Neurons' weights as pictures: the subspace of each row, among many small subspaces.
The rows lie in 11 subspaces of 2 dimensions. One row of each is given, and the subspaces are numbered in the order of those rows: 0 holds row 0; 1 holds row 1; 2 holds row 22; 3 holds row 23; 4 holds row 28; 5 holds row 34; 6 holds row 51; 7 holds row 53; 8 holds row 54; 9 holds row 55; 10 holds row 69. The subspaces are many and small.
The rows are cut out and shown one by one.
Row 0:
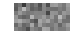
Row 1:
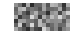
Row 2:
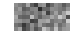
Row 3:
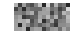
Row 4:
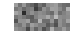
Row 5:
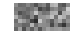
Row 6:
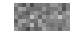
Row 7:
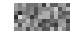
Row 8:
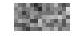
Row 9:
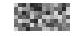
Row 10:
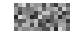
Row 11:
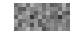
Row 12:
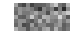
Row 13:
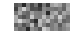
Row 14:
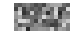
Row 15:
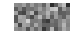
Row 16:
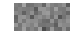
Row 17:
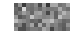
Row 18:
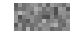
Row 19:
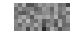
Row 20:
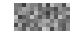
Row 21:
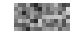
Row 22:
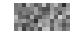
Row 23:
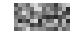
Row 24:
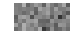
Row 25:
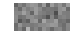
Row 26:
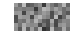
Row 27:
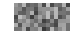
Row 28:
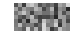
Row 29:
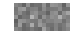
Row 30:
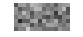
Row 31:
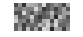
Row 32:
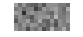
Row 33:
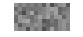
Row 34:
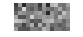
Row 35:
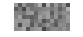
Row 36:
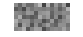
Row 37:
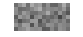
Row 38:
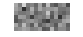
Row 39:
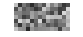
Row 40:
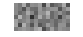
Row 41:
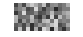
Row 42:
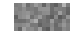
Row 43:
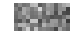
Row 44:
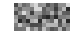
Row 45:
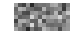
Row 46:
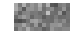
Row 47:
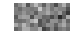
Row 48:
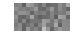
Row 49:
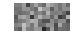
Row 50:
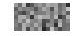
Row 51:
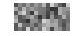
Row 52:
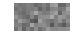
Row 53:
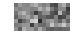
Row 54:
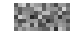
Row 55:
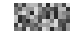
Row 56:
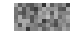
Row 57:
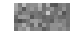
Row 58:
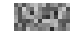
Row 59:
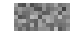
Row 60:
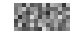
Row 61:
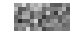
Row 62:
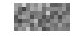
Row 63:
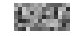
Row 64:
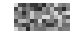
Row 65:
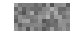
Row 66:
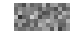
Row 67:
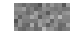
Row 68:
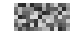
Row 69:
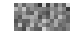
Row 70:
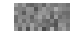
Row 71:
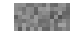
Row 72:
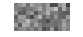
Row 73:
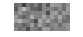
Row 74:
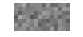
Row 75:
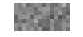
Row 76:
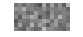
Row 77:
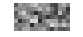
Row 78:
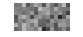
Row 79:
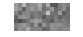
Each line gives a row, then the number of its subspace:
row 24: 3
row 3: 10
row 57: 5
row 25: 9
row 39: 10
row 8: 3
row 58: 0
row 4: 2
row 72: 6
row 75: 2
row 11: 1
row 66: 8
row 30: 9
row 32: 2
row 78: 3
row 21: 3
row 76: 10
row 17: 5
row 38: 0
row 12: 6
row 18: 8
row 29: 1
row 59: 8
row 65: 6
